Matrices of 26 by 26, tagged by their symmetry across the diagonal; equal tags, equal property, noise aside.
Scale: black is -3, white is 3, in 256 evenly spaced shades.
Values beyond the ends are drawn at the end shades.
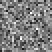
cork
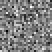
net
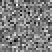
cork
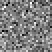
net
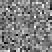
net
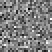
cork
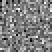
cork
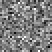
cork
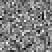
cork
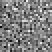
net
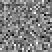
net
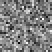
net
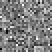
cork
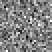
cork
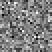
net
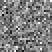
cork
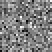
net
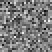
cork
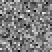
cork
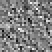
net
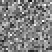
cork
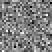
net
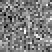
cork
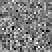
cork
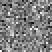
cork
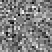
net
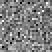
net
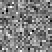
net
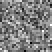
net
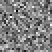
net
